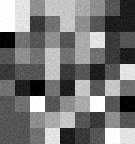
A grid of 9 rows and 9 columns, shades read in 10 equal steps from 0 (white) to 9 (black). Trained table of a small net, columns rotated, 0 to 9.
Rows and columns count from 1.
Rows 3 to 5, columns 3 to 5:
6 4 6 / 5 2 5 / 6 2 7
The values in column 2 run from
1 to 8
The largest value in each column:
9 8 9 6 8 7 8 8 9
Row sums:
30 41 47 45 49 50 39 44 40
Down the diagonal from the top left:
0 1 6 2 7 2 0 4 1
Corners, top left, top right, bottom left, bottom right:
0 8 6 1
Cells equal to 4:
8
